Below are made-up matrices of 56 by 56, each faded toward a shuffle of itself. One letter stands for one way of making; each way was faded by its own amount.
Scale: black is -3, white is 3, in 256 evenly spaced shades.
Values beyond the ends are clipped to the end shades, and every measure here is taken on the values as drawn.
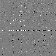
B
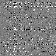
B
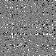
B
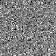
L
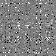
B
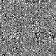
L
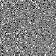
L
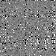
B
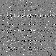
B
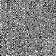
L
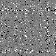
B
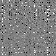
B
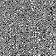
L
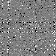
B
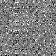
L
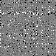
B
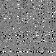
B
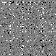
B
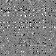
B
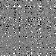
B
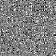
L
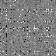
B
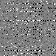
B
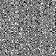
L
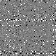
B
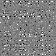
B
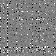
B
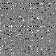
B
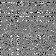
B
